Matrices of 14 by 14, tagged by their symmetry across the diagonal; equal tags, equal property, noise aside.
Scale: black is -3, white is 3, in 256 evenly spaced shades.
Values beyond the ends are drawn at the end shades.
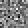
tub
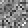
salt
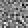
tub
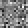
tub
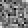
salt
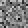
salt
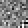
tub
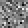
tub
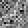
salt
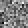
tub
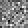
salt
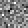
salt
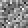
salt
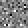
tub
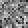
salt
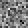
salt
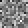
salt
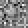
salt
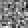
tub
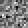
salt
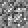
salt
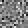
tub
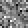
tub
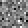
tub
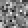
tub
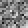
salt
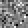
tub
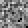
salt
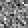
tub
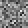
tub
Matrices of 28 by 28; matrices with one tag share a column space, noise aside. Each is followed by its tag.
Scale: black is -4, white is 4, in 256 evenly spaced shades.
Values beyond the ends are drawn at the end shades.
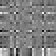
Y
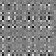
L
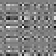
L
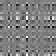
L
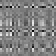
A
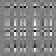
A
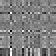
Y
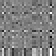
Y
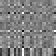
Y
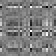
A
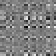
L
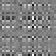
L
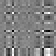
Y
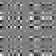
L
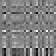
Y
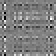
L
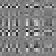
A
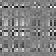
A
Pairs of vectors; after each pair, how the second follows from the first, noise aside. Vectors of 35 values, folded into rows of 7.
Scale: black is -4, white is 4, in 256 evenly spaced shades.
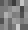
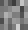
copied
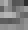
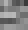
copied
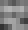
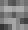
copied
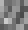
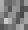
copied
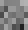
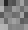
reversed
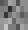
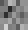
copied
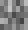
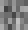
reversed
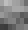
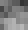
reversed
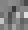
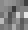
copied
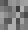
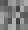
copied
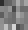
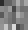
copied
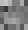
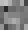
copied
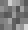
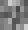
copied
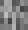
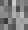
reversed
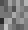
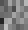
copied
